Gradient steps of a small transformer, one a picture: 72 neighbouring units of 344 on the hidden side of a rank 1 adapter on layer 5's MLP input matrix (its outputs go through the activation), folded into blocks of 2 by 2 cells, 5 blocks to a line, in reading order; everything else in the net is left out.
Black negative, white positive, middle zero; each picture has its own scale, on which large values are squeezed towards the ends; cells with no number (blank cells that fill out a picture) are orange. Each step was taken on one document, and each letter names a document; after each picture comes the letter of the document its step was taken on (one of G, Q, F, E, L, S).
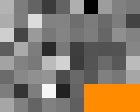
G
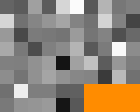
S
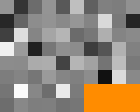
S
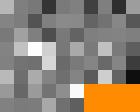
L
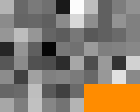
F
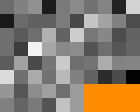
L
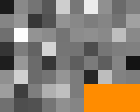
F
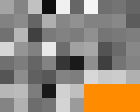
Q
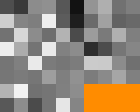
S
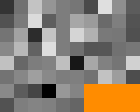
G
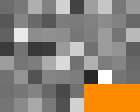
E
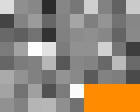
L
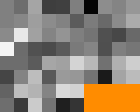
Q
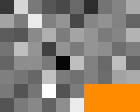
G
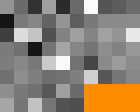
E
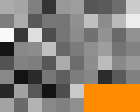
F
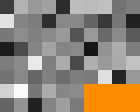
S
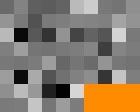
Q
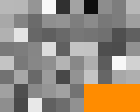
Q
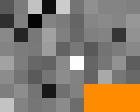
G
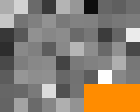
E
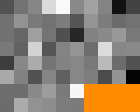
L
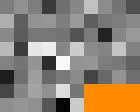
F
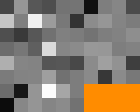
G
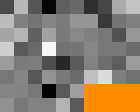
G
